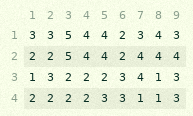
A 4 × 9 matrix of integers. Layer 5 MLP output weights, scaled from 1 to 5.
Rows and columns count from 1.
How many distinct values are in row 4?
3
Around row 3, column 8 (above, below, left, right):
4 1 4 3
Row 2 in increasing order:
2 2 2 4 4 4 4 4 5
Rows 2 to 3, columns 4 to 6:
4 4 2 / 2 2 3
